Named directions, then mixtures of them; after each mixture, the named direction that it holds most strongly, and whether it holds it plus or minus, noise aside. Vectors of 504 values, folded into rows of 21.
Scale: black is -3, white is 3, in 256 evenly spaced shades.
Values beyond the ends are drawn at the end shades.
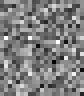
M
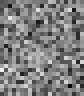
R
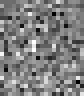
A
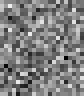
R, minus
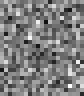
R, minus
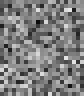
R, plus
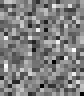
M, plus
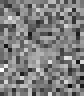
R, plus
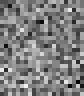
R, plus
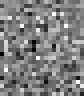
A, minus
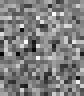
A, minus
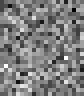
R, plus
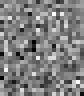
A, minus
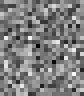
M, plus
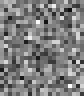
R, minus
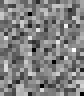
M, plus
